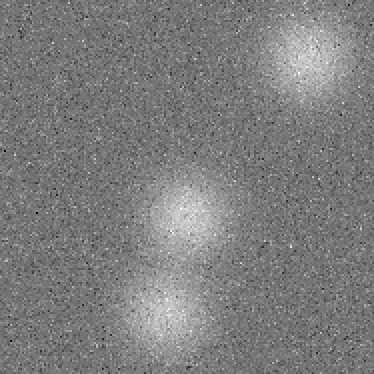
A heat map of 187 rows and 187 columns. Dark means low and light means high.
The halves do not mirror each other. Overall the values sit about 50% of the way up the scale. There are no regular stripes. There is no overall slope. There are three bumps.
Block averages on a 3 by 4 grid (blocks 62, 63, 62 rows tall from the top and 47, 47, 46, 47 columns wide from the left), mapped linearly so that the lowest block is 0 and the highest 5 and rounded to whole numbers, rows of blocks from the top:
0 0 1 5
0 3 3 0
0 5 2 0
